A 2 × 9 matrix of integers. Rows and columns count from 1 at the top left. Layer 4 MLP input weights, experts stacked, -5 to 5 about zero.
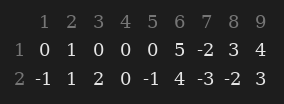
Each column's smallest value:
-1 1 0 0 -1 4 -3 -2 3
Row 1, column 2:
1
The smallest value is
-3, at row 2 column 7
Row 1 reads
0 1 0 0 0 5 -2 3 4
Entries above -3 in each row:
9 8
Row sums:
11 3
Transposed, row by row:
0 -1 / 1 1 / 0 2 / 0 0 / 0 -1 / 5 4 / -2 -3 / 3 -2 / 4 3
